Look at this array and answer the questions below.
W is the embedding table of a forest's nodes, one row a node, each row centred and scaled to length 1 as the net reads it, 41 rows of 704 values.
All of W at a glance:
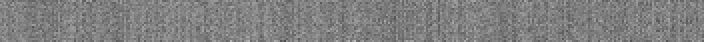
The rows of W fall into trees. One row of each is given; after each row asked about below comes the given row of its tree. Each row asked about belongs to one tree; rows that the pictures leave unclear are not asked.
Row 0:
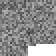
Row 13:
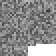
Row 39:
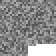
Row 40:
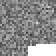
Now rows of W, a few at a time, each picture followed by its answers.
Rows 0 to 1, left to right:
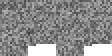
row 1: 0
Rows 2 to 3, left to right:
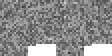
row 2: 13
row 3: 13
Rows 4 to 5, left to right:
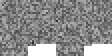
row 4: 40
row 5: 13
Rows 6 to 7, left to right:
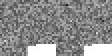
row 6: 0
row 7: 39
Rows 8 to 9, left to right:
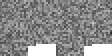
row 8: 13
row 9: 40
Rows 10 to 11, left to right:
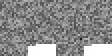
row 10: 13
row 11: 39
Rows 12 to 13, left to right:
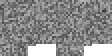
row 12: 0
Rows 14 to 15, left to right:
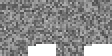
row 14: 0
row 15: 13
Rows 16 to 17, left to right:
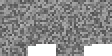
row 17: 39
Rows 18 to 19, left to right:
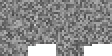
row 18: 13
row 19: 0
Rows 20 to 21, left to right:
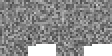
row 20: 0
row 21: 0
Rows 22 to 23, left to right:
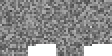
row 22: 40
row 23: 0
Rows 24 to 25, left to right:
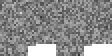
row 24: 13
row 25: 13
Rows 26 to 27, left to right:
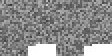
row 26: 39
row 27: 0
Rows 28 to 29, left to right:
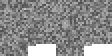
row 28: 0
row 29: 39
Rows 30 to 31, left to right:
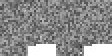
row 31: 0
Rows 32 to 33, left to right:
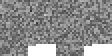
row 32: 39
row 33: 13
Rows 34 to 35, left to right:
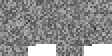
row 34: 13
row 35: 0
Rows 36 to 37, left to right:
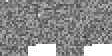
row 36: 40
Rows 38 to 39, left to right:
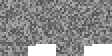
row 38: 13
